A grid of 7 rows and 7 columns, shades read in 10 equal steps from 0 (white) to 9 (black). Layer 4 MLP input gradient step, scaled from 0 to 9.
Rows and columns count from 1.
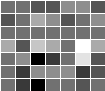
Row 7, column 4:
5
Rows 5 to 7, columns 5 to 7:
5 1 6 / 4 7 6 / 5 6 5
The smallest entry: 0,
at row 4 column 6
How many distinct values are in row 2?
4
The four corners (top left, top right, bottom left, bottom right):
5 6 5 5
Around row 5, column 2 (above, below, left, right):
6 7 5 9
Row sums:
36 33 35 22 37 37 42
